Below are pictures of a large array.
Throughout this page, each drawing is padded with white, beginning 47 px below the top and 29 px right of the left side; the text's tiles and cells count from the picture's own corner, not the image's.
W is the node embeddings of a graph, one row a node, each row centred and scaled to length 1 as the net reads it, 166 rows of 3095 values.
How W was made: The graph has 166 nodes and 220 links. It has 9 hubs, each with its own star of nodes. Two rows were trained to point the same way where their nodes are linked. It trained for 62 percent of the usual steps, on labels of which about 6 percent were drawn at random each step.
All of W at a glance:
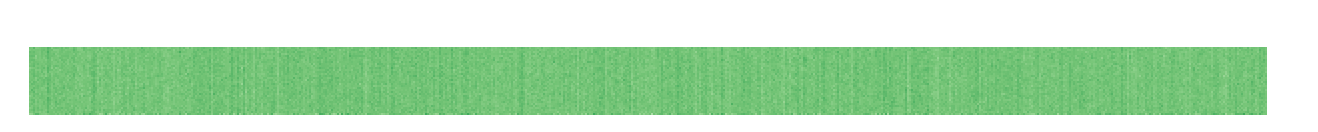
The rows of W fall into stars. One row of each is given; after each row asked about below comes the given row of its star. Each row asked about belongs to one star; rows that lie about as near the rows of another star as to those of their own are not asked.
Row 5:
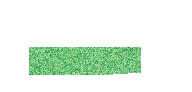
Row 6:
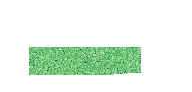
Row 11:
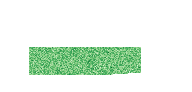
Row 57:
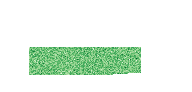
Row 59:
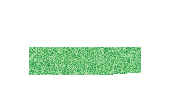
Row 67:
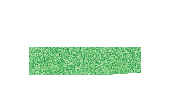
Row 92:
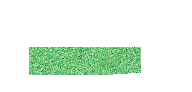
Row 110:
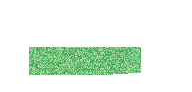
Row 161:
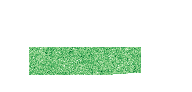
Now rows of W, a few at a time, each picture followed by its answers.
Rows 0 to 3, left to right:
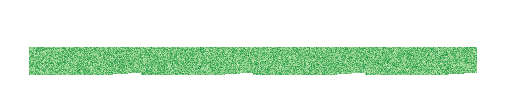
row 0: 110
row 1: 5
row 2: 92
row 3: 110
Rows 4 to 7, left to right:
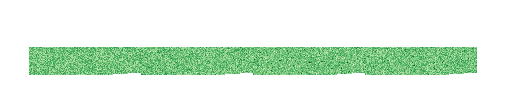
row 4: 11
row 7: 5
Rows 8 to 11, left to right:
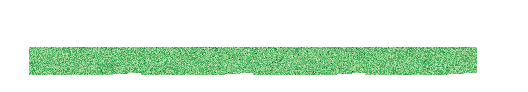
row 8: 92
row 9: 57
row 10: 11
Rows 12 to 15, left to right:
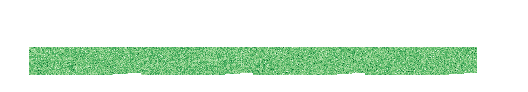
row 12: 67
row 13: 57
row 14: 5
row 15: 5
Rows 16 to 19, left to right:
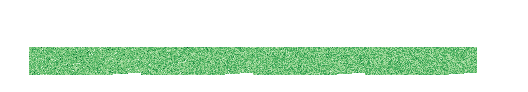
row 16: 67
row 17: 11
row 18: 57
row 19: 6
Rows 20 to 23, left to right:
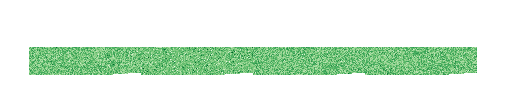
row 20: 6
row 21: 11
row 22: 57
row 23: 57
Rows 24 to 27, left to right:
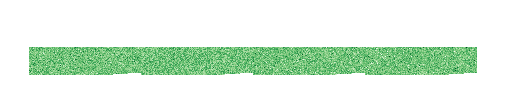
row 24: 11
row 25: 67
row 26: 11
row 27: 161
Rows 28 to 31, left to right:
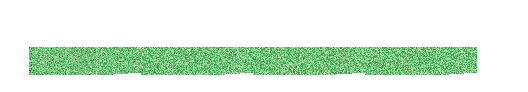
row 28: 11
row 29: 67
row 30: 110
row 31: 67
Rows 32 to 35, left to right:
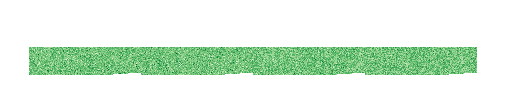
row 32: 6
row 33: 59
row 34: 6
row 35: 57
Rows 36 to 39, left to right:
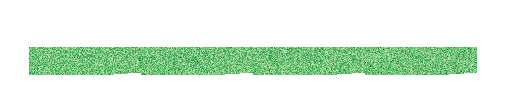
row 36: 6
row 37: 67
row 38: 59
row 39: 6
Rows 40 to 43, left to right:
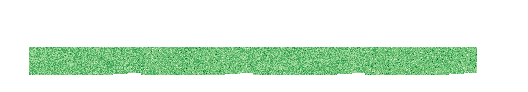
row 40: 92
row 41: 161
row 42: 92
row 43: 110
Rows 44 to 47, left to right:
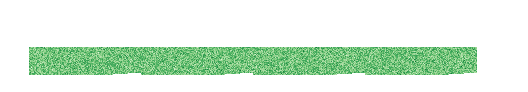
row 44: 11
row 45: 6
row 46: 11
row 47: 59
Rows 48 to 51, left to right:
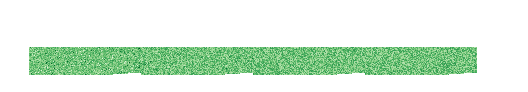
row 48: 59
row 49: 110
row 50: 5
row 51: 92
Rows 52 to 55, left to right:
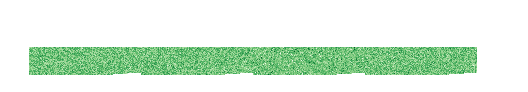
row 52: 57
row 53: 5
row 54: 161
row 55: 6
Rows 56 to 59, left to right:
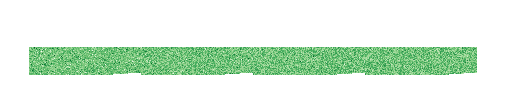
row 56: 92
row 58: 92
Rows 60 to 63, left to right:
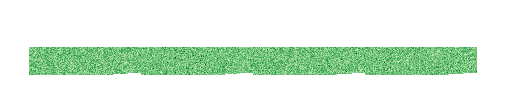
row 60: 59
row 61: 92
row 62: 67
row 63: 11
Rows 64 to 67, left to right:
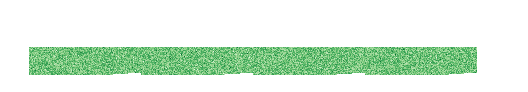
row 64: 5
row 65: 57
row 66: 110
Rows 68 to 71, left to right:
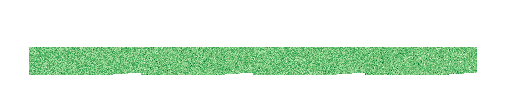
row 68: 59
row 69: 59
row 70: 161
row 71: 59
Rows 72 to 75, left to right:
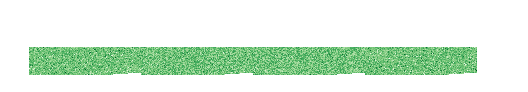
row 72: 110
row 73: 161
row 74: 59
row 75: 6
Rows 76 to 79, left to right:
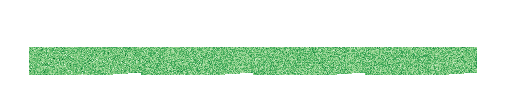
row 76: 11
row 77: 92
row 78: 67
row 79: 161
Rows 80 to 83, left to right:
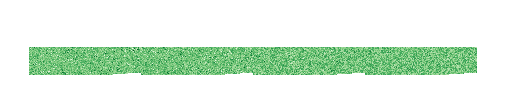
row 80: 161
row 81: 5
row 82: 92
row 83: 5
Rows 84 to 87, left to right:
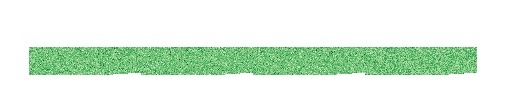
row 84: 5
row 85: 57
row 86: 110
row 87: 67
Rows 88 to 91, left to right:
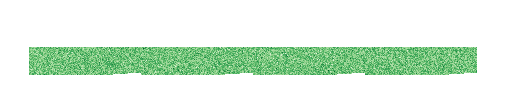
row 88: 92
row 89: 92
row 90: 6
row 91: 5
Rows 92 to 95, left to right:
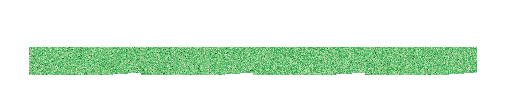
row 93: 5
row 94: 67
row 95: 59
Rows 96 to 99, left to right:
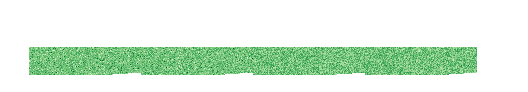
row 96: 67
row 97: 92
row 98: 67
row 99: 59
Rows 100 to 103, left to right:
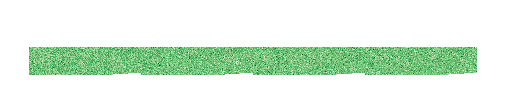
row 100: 6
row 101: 59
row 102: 11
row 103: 110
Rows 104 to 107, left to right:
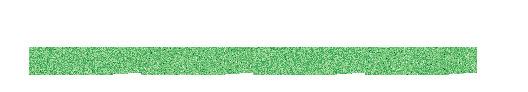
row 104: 67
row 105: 59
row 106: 67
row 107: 6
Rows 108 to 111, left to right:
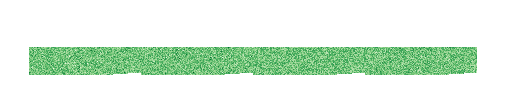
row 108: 59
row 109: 161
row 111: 11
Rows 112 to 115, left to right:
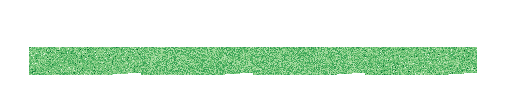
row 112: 161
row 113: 6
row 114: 57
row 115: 67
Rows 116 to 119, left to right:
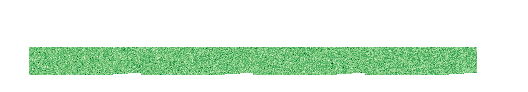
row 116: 59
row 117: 67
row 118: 57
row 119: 67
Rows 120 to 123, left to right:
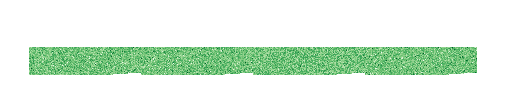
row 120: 6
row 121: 6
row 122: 161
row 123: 92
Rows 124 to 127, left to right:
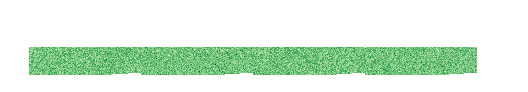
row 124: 110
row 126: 161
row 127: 5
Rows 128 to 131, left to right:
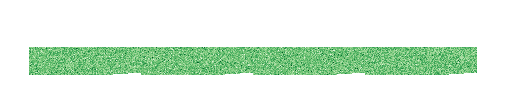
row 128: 110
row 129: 6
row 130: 67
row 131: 57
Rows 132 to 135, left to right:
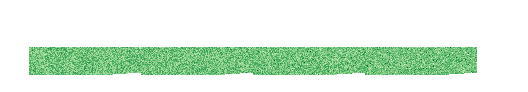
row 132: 161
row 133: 11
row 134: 11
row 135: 110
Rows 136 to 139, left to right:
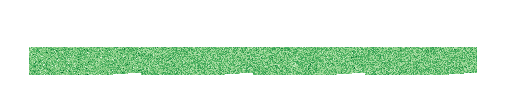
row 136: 5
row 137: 161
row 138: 161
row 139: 110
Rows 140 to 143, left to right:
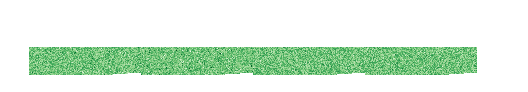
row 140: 161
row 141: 110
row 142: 92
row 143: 67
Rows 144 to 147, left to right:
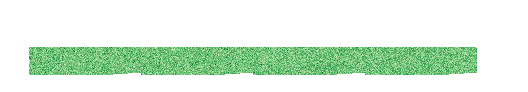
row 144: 11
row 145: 67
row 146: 6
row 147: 11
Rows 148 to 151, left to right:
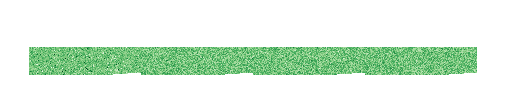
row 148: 57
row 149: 92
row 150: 11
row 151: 67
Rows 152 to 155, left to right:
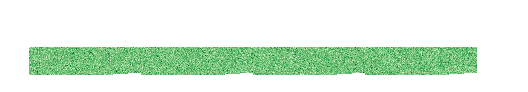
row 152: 110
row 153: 110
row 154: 92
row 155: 5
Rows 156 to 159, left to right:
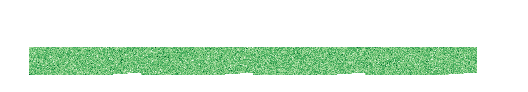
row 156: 59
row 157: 161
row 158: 59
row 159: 11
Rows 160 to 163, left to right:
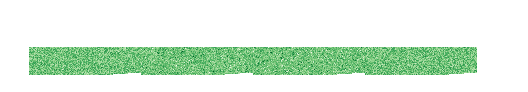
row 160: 67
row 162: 5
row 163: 5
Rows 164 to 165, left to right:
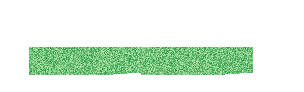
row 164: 11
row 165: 92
